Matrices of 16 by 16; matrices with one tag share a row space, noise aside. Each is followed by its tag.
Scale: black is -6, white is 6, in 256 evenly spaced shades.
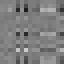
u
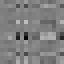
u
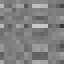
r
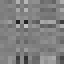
u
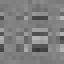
r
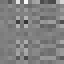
u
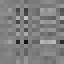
u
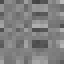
r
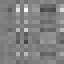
u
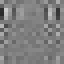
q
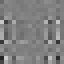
q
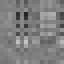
u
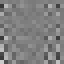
q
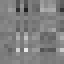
u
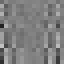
q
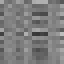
r
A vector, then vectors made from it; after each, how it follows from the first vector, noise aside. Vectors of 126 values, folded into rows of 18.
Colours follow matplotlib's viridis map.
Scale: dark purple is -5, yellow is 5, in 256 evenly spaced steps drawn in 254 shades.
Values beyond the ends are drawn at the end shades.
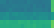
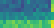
scaled up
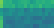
reversed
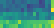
scaled up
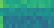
reversed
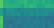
reversed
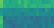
reversed
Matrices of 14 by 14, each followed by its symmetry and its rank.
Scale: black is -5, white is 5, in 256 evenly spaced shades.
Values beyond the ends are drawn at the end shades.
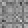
symmetric, rank three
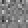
neither, rank three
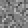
antisymmetric, full rank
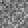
symmetric, full rank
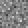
symmetric, full rank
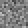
antisymmetric, full rank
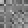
symmetric, rank three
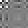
symmetric, rank one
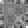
symmetric, rank three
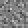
antisymmetric, full rank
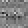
neither, rank three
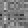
neither, rank three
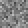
neither, full rank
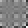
symmetric, rank one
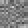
neither, rank three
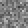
neither, full rank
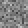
neither, full rank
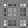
symmetric, rank one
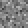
antisymmetric, full rank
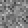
antisymmetric, full rank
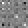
symmetric, rank three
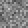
symmetric, full rank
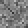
symmetric, full rank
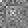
symmetric, rank three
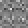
neither, rank three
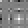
symmetric, rank one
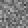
neither, full rank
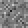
symmetric, full rank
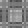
symmetric, rank one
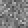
neither, full rank
